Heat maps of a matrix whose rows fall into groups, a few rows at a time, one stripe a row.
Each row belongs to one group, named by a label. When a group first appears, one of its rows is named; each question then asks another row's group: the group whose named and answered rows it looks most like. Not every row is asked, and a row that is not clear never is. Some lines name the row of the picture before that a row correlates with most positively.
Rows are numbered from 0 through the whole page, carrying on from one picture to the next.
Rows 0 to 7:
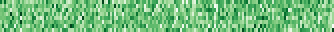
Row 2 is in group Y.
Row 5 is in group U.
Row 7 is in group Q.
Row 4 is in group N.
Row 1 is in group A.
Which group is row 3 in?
U
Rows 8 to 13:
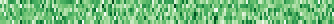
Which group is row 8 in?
U
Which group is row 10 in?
A
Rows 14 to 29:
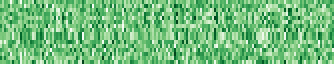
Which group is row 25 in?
A
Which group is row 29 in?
N
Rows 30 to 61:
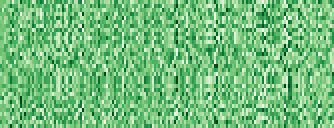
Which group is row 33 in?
N
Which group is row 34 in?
Q
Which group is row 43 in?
N
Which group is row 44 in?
U
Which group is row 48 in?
A
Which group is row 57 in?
N
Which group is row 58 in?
U
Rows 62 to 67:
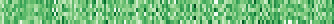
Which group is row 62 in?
A
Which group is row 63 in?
A
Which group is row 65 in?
A
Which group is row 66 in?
A
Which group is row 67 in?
Q
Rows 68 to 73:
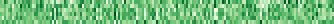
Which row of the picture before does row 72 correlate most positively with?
65
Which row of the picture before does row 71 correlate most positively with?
65
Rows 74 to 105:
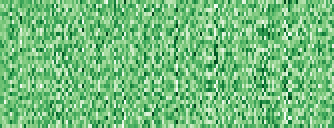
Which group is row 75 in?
A
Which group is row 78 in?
U
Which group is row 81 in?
N
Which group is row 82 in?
Q
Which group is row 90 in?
Y
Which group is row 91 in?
N
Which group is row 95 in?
N
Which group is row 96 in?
Y
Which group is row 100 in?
A
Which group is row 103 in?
Q
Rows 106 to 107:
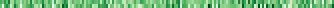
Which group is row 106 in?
Q
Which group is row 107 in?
Q
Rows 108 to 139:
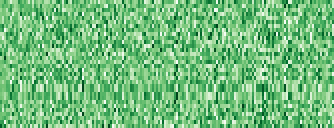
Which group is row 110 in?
A
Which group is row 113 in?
Q
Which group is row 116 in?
Q
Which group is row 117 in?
Q
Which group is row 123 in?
Y
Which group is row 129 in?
N
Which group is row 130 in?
N
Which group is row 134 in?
Q
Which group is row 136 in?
N
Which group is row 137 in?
Y
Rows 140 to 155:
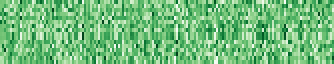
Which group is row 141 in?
Y
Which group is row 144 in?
U
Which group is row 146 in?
N
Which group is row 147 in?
Y
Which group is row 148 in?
N
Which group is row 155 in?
A
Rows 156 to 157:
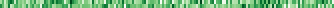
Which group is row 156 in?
Q
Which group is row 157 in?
Q
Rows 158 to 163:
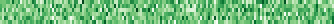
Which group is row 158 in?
N
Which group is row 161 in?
Q
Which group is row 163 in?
A
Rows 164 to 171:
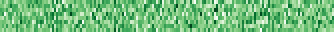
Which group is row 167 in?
Q
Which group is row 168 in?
A
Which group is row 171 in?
A
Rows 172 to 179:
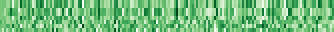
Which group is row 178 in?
N
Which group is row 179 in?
A
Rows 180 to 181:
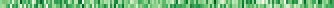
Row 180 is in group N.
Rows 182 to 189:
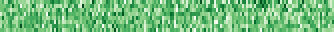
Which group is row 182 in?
Q
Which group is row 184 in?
Y
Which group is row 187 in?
A
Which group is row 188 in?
U
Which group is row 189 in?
A
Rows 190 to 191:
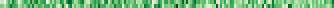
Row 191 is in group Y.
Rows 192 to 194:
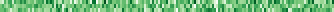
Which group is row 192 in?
A
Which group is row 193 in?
A
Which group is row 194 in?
Y
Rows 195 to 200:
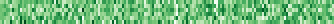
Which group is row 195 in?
A
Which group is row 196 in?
Y
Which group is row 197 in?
N
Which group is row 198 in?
Y
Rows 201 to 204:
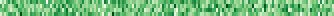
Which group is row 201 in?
U
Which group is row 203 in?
Y
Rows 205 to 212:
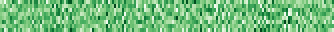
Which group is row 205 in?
U
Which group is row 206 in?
A
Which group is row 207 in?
Y
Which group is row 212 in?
Q
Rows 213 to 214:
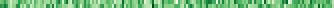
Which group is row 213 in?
Y
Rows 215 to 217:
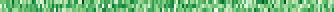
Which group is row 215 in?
N
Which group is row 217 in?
A
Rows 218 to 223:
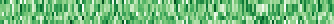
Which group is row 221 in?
A
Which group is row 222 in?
N
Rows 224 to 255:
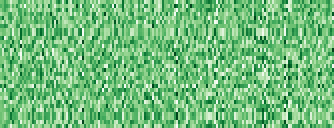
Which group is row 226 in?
Y
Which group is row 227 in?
A
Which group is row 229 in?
A
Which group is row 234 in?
N
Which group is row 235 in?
U
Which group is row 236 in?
Q
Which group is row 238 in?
N
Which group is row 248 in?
U
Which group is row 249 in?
Y
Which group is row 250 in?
Q
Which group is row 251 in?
N
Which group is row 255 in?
Y
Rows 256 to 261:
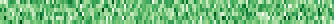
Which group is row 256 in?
U
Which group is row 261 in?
U
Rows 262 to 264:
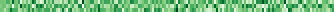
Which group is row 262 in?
N
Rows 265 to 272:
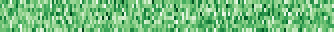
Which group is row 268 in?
Q
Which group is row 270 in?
Y
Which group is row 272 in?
N
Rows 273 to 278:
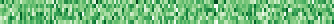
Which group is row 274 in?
A
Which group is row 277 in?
U
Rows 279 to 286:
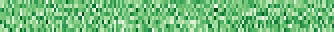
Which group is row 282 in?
N
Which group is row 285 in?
Q
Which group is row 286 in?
U
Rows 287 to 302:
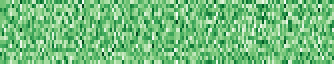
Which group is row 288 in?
N
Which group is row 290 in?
Y
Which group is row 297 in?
N
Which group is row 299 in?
U
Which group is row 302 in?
Y
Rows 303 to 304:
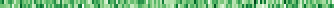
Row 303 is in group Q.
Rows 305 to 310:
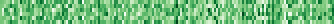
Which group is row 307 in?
Q
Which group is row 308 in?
Q
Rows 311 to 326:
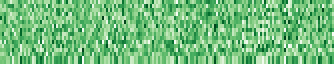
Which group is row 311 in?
Y
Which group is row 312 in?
U
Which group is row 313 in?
Q
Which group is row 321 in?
U
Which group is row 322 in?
Q
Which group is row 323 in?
N
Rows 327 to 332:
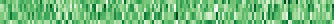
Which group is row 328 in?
A
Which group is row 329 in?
A
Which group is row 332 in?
Y
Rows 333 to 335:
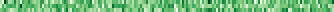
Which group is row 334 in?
U
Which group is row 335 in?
Y
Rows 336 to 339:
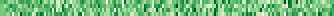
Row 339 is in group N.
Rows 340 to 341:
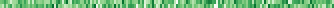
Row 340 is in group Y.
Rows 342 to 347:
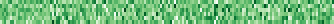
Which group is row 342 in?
A
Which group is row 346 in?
Y
